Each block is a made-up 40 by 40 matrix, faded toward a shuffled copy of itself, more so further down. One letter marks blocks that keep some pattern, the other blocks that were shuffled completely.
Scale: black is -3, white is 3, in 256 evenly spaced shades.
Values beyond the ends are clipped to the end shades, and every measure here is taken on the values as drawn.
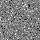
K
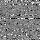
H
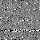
H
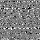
H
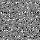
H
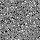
K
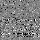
H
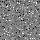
K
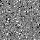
K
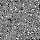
K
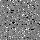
K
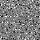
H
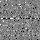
H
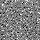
K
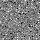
K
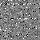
H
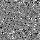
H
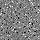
K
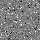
K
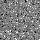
K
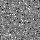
K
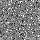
K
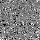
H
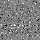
H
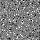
K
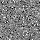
K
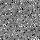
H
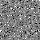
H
